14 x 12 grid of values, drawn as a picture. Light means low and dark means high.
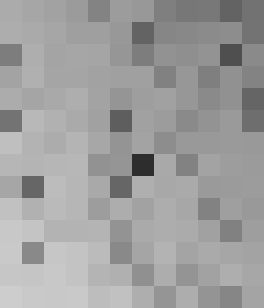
Mirror symmetry: none. Ninth with the lowest average: bottom left. Slope: up to the top right. Roughest part: centre.
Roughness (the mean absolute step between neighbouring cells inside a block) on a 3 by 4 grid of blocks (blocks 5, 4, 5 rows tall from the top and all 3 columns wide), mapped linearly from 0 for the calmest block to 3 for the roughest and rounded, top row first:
0 0 1 2 / 2 2 3 0 / 1 1 1 1
